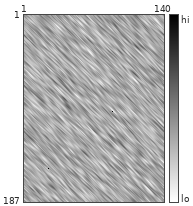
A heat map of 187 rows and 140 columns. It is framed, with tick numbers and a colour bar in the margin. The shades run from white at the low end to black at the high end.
Mirror symmetry: none. Seam: none. Grain: diagonal, down to the right. Lone odd cells: 2, each higher than its neighbours. Slope: none. Histogram: bell-shaped.
